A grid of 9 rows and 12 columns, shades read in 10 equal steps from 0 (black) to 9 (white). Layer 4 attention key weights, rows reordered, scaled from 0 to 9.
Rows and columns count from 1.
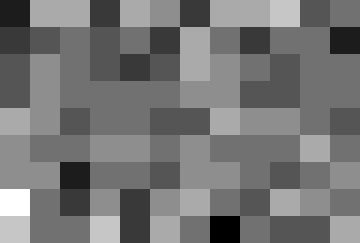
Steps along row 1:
up same down up down down up same up down up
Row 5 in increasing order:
3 3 3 3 4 4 4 5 5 5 6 6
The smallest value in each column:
1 3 1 2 2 2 2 0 2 3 3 1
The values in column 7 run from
2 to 6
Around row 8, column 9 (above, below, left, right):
4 4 4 6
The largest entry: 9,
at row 8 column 1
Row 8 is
9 4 2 5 2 5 6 4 3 6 5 4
